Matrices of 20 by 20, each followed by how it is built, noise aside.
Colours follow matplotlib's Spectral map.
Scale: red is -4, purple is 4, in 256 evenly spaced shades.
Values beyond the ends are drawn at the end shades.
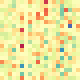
uneven columns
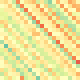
Toeplitz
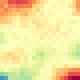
smooth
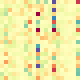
uneven columns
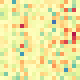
uneven columns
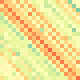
Toeplitz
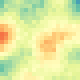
smooth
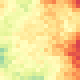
smooth
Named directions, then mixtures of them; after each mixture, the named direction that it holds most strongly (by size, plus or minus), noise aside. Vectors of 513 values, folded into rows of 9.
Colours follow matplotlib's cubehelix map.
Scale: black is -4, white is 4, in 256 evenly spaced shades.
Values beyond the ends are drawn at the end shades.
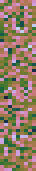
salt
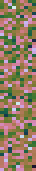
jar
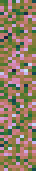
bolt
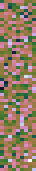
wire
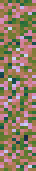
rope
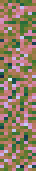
rope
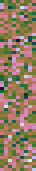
wire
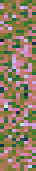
rope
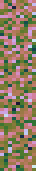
jar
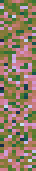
wire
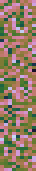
salt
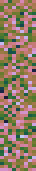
salt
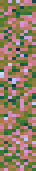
rope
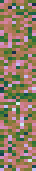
wire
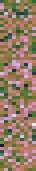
bolt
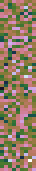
wire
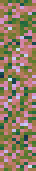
rope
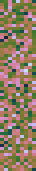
bolt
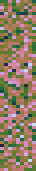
bolt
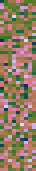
wire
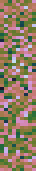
salt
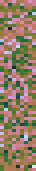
rope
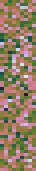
rope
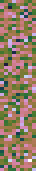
wire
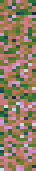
jar
